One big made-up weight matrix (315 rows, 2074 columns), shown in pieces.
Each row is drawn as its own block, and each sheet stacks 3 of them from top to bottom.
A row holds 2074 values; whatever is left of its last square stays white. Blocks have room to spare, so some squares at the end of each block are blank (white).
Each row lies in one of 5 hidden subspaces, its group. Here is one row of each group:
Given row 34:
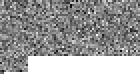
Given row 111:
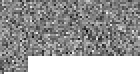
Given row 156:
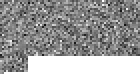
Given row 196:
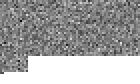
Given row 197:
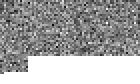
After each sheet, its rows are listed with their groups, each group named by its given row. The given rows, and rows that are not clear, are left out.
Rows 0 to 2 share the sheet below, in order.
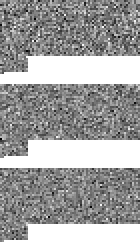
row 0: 34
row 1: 156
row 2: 197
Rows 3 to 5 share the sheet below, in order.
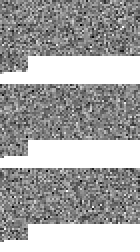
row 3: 34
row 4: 196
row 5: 197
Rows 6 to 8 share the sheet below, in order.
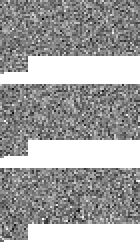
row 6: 196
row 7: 34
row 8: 111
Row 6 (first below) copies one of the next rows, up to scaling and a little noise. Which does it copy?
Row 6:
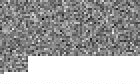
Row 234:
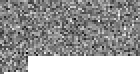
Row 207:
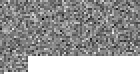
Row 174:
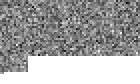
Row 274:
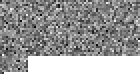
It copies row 207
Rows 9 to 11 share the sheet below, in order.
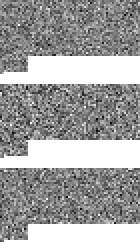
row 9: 111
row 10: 111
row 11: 111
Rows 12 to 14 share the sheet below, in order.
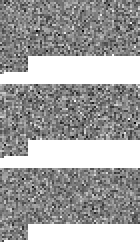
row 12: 156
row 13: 156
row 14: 156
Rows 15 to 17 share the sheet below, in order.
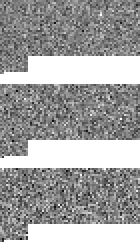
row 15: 156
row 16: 156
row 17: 34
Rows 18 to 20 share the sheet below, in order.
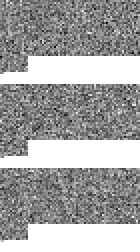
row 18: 197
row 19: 111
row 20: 196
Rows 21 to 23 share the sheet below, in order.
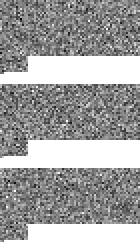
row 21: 34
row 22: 196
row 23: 34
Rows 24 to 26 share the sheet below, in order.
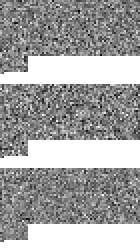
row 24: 111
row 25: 156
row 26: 34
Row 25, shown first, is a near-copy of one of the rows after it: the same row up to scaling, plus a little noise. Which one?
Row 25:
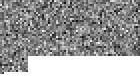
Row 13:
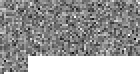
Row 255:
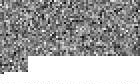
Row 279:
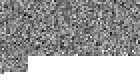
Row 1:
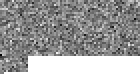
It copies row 255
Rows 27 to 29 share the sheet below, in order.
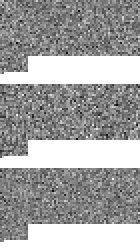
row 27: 111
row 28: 156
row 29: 156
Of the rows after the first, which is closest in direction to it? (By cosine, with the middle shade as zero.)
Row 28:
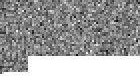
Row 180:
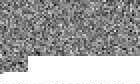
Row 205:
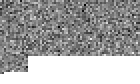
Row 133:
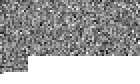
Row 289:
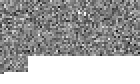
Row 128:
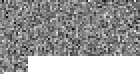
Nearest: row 133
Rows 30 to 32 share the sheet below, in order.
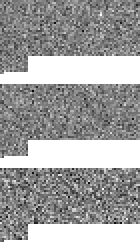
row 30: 156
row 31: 196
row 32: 34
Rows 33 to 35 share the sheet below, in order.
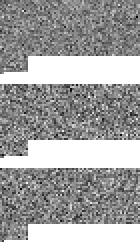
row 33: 156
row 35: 196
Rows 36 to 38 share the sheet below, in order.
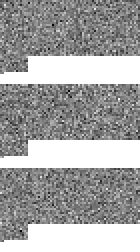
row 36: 197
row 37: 196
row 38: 156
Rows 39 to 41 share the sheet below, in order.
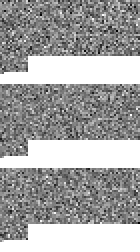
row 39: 196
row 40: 156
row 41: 111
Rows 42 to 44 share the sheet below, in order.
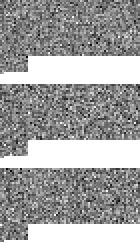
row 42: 34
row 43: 156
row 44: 197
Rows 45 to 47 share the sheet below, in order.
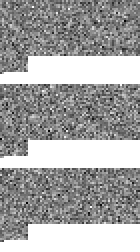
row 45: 196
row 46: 34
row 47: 197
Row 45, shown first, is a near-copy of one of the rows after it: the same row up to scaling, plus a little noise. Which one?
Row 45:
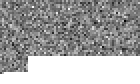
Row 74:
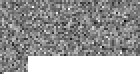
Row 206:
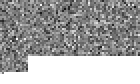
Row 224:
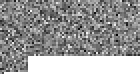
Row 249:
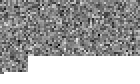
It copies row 74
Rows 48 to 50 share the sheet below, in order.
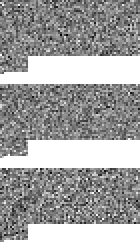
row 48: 111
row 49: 196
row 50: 111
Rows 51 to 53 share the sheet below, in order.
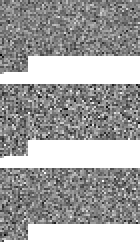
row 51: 156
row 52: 156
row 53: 111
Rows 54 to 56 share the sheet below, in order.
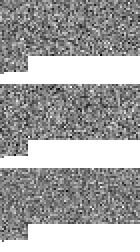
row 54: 111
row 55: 196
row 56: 197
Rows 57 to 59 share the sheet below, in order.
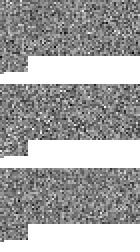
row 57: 197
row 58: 111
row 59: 34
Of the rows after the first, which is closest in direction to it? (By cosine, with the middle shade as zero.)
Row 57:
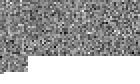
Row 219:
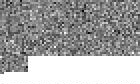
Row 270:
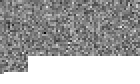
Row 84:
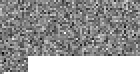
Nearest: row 270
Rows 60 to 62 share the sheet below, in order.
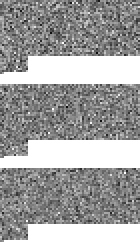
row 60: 196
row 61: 197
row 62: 196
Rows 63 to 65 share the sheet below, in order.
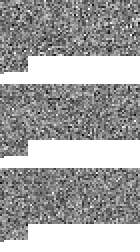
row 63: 111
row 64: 111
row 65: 197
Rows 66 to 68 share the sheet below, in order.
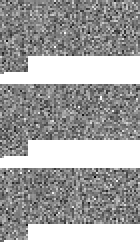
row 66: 197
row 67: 156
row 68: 197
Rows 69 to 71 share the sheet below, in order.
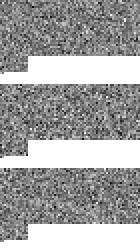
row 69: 196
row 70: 111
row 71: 34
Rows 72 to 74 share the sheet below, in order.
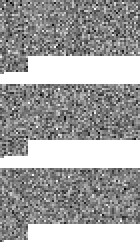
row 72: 197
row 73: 34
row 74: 196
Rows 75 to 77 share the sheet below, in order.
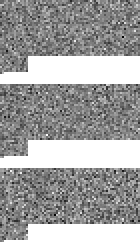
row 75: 111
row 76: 156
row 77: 197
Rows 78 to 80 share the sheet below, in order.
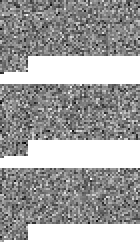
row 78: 196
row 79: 196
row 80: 111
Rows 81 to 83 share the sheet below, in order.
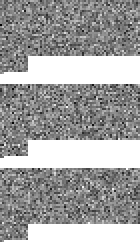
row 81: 156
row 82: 197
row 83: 111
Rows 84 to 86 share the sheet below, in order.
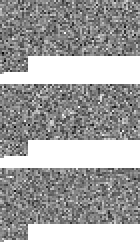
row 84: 197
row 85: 156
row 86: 34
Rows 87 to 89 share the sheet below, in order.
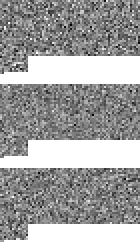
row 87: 156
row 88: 111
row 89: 34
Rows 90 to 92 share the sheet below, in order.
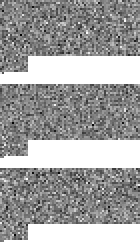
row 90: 196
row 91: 197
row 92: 34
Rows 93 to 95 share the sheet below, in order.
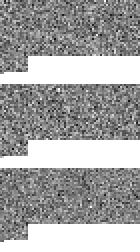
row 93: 34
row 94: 196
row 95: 197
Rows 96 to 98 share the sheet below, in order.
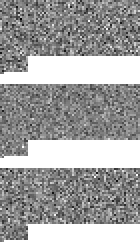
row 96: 34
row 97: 111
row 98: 197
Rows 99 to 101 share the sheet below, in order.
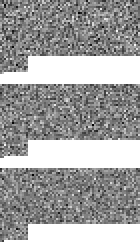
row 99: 34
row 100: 197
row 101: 196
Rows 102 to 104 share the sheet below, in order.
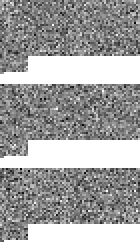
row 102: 197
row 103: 111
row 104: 197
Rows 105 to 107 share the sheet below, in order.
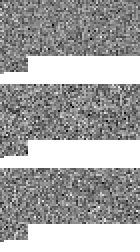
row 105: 197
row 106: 196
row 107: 34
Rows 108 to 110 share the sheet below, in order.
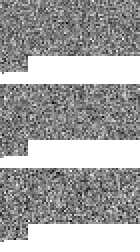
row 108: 197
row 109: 34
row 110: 196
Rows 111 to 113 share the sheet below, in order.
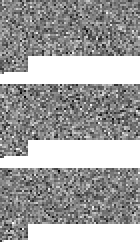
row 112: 34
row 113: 156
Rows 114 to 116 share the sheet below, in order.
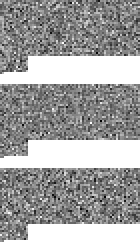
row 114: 196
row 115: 197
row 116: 111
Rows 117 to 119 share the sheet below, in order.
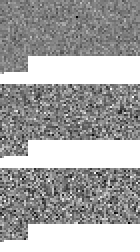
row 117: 196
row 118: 111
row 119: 156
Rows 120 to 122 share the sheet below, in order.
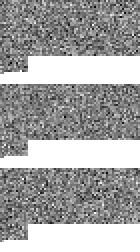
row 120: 34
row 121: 197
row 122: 156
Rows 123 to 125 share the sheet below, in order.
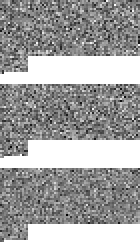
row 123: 156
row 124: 34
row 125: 111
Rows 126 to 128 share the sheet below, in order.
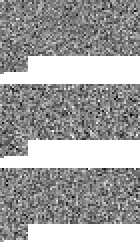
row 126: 111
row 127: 34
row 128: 34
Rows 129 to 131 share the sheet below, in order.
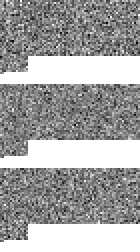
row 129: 197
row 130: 111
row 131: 34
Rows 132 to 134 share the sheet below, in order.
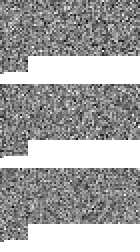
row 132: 196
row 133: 156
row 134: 197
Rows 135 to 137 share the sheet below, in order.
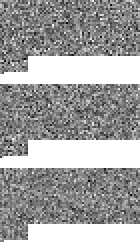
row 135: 197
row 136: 156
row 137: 34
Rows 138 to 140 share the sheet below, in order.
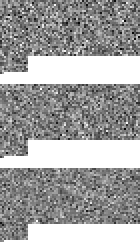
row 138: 196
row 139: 196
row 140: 156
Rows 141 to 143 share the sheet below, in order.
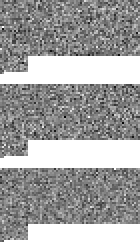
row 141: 111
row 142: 197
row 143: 197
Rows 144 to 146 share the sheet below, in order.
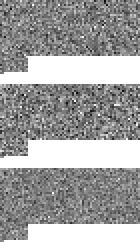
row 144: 34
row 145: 156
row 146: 197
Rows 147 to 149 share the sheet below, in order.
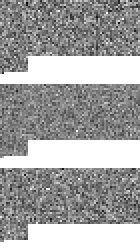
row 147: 111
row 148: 34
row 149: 111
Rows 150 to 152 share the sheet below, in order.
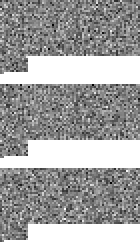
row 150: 197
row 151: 197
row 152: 196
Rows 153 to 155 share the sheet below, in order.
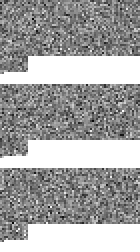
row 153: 156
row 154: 34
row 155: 34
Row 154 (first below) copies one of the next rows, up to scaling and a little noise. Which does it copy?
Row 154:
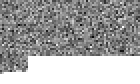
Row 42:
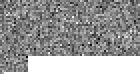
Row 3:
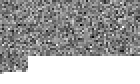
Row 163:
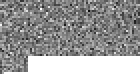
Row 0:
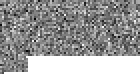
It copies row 3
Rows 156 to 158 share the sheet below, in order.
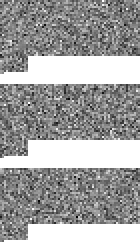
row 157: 111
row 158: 111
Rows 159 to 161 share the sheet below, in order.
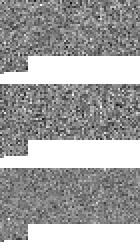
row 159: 196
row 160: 156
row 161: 34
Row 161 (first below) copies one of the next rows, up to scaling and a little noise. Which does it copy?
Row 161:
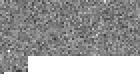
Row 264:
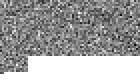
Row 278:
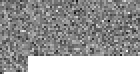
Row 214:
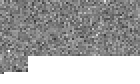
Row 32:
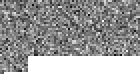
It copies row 214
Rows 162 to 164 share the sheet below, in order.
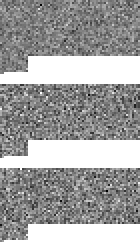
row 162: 196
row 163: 34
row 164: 197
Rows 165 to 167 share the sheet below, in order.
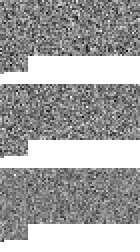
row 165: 34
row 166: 111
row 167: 156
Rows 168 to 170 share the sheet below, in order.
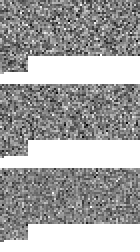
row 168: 111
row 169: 196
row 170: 197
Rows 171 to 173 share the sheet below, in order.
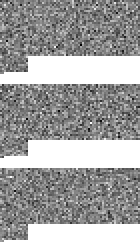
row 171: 197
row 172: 197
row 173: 34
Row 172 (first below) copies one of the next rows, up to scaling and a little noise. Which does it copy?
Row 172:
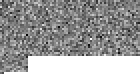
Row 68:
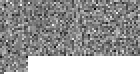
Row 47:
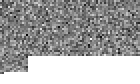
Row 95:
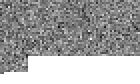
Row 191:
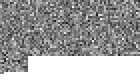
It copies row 47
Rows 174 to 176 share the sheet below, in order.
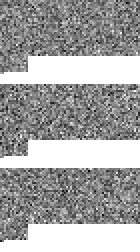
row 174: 196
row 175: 34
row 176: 196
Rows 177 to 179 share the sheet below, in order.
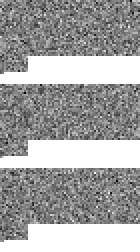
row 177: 111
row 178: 111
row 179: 34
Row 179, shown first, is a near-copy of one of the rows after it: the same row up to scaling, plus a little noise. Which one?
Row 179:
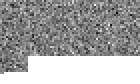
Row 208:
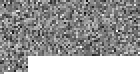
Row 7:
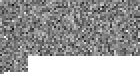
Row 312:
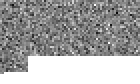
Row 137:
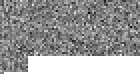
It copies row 312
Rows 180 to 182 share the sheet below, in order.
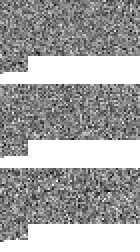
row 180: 156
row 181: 197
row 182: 196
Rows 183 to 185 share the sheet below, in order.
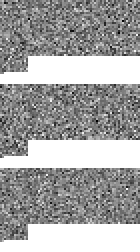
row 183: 111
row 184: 111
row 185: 111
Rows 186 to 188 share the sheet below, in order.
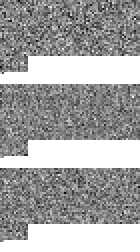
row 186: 111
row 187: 111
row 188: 34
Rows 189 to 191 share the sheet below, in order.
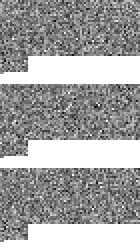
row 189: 197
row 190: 196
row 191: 197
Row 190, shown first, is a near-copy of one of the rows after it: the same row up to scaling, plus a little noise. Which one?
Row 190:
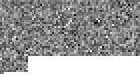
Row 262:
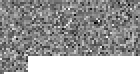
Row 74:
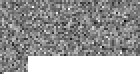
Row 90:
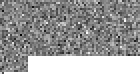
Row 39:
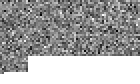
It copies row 262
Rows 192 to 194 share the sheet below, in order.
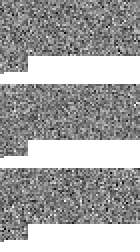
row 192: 196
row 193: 34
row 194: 197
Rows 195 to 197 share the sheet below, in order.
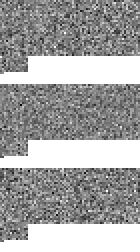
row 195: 197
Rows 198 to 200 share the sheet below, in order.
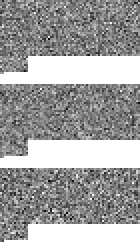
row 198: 111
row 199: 196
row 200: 156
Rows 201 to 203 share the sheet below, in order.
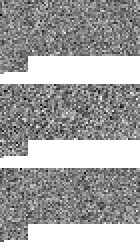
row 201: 156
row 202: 156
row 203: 197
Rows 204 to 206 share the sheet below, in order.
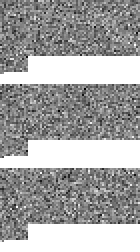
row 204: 34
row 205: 197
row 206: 196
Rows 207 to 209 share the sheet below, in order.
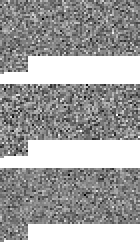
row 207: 196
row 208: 34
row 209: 34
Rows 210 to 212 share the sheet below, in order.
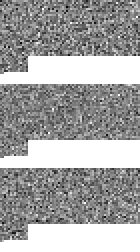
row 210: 111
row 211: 197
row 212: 156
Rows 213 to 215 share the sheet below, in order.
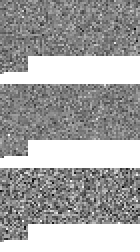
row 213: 156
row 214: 34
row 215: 111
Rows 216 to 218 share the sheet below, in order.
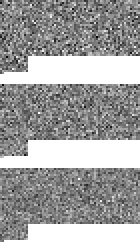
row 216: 111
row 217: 111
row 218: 111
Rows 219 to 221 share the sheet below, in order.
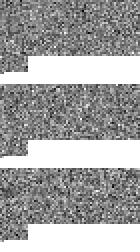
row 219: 197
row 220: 196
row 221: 196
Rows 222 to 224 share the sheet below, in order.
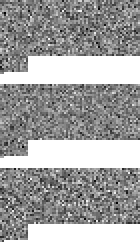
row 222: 111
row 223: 111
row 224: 196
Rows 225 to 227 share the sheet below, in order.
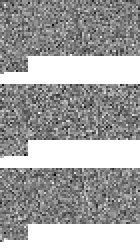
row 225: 197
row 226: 111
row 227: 111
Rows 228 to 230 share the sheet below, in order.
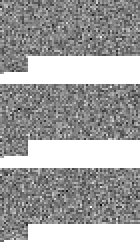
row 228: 197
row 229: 34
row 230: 197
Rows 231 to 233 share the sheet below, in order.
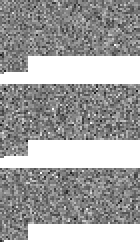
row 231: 156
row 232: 197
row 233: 196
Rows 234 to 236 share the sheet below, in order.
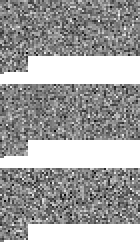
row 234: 196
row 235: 197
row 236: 156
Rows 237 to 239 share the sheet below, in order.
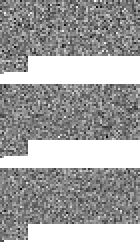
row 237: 34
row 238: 156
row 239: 196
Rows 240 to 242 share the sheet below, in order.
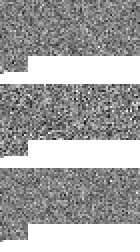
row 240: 111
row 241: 111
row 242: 156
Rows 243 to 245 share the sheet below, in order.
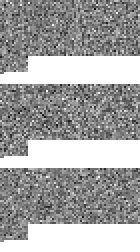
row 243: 197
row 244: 111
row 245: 111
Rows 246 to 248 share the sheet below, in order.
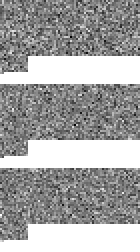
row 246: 111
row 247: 111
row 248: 196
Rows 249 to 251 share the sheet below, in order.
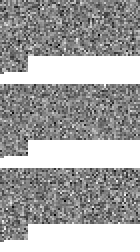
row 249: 196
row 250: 34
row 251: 197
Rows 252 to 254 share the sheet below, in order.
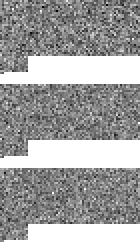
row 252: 34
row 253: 34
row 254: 197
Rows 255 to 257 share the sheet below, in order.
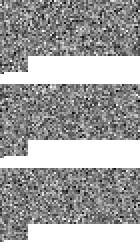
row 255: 156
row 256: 34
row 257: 196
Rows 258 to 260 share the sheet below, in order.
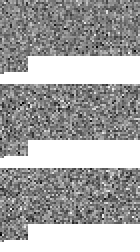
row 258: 111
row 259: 196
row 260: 196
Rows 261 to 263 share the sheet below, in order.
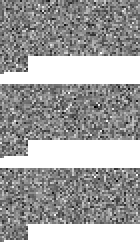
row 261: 34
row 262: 196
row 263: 197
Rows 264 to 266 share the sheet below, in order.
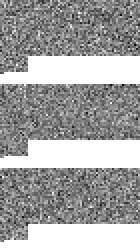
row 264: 34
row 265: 34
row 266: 197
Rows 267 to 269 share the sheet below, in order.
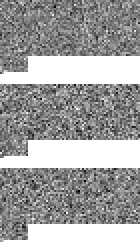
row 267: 111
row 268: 196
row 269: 196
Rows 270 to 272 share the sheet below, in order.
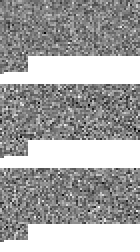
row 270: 111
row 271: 34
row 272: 34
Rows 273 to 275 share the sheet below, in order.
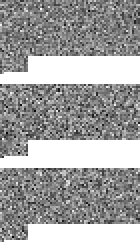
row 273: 34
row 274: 196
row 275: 111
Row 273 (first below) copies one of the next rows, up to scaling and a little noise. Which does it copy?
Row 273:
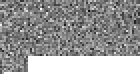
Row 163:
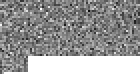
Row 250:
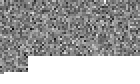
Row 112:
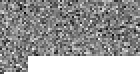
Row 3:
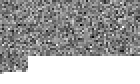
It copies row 163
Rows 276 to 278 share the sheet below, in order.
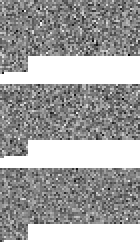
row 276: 156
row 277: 196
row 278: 34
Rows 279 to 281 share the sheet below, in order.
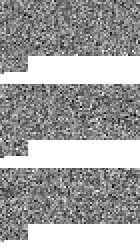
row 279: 156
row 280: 34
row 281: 196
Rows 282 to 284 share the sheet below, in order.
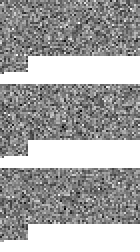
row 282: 196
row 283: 196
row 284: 196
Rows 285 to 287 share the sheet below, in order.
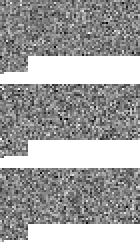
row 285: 197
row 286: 111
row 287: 196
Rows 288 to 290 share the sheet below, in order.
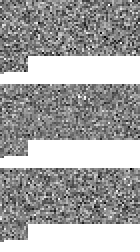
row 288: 111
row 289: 34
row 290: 111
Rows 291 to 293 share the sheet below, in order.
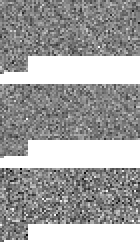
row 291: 111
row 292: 197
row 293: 197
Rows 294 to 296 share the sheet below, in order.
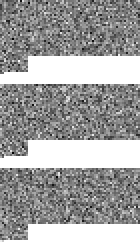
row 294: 197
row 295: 111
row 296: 196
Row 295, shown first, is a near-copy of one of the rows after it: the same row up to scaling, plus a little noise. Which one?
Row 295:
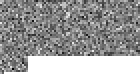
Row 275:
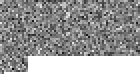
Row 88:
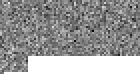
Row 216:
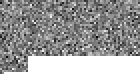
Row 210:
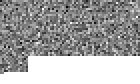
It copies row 275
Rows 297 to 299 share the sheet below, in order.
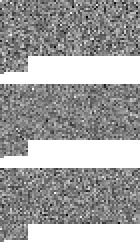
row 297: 197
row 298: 34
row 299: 111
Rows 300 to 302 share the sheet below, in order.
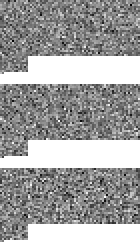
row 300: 196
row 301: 34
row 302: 156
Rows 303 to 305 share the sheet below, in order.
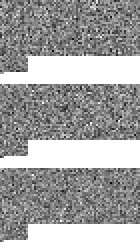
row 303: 197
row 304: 196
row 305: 196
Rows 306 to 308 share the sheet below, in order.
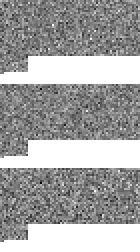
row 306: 197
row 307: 196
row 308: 196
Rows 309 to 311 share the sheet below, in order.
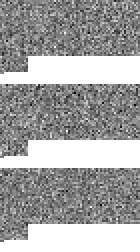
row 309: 197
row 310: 111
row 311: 197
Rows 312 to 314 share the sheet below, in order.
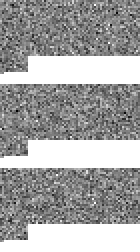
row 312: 34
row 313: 196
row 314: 111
